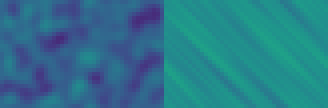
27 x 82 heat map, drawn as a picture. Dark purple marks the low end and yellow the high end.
The table splits into one row of 2 panels. Panel 1,1: low, blotchy. Panel 1,2: middling, slanting down to the right, faint in contrast.
